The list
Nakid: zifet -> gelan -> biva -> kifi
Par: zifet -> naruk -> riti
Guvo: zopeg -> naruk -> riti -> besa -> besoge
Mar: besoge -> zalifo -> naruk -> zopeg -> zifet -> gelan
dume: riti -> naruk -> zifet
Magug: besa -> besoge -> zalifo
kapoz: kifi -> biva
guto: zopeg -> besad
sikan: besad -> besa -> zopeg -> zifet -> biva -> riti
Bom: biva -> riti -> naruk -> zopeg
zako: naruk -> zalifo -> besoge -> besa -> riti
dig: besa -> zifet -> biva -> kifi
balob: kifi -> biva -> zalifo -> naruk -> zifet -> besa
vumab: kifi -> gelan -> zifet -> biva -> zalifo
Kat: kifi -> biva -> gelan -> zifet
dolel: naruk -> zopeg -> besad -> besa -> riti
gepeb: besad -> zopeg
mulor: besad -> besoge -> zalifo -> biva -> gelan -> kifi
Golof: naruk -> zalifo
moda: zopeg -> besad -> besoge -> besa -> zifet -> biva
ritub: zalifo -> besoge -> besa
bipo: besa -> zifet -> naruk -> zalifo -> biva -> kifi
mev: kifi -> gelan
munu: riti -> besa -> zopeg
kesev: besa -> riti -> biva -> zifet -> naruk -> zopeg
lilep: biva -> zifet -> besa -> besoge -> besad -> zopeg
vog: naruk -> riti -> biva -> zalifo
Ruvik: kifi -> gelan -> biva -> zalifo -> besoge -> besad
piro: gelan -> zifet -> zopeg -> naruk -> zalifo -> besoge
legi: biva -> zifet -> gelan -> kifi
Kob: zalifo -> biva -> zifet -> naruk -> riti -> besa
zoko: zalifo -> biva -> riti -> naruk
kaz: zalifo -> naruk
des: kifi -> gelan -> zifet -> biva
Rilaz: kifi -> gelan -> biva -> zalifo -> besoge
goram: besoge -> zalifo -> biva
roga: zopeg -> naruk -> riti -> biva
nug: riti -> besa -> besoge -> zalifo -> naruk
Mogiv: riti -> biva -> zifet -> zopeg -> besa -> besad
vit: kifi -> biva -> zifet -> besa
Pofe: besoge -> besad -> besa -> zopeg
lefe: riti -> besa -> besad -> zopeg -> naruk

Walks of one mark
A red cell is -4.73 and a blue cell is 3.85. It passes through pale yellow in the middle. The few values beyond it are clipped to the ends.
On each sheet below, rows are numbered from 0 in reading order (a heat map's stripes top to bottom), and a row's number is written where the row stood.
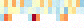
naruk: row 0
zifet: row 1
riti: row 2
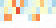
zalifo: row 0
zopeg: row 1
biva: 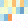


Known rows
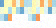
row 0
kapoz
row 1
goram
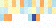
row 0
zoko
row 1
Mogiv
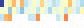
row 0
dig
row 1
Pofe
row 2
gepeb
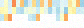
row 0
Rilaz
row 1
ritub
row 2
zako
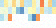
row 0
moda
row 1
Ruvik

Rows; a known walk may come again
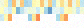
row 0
Guvo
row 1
des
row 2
lefe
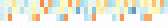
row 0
munu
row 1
Magug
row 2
goram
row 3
dolel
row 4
moda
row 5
zoko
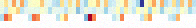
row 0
nug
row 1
kesev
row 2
vit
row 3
Kat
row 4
gepeb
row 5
bipo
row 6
ritub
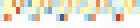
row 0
Golof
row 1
kapoz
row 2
Mogiv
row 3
Ruvik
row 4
Par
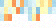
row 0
vumab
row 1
sikan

